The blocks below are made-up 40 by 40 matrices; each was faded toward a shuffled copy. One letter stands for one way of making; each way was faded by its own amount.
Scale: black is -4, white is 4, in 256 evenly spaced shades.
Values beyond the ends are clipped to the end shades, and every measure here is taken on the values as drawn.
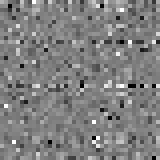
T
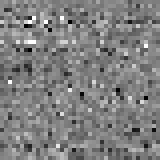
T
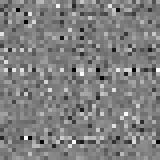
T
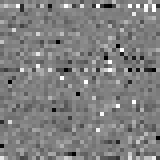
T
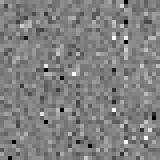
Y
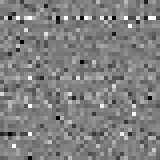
T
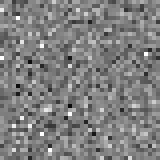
Y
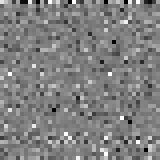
T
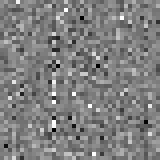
Y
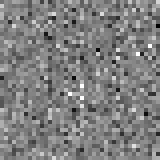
Y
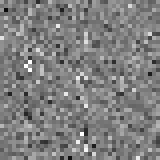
Y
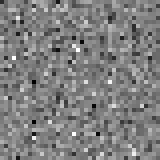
Y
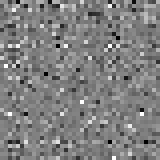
T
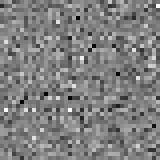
T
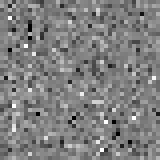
Y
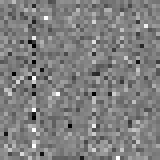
Y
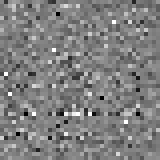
T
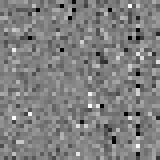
Y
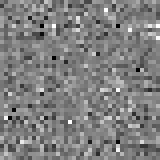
T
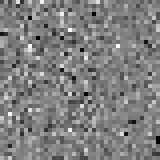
Y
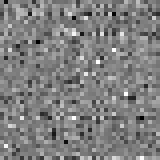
T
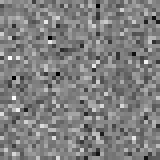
Y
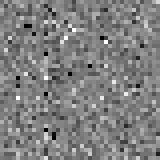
Y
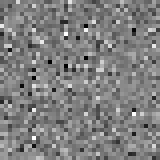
Y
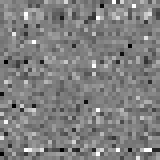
T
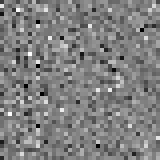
Y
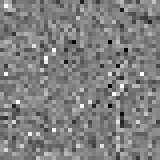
Y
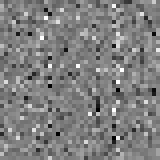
Y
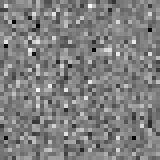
Y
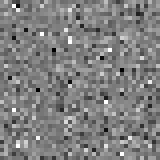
Y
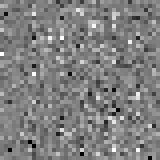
Y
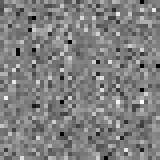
Y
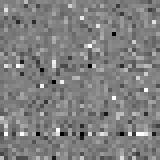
T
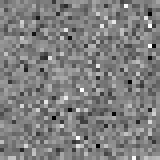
Y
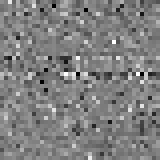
T
